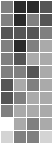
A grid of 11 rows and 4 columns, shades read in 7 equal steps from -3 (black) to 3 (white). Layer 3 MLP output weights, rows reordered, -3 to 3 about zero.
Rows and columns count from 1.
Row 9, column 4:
1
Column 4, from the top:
-1 -1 0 1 1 1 1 1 1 1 2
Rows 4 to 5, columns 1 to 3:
0 -2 0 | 0 -1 1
